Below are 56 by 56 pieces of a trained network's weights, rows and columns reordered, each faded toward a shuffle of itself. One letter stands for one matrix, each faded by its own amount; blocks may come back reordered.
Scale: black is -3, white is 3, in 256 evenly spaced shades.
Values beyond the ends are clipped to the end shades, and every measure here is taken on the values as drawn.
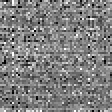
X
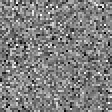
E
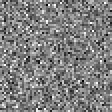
E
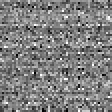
X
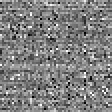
X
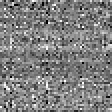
X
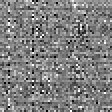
X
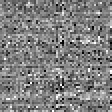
X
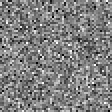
E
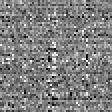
X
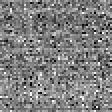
X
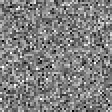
E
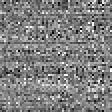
X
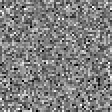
E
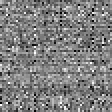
X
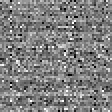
X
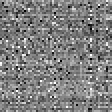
X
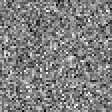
E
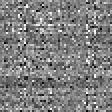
X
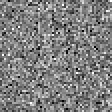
E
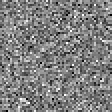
E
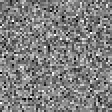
E
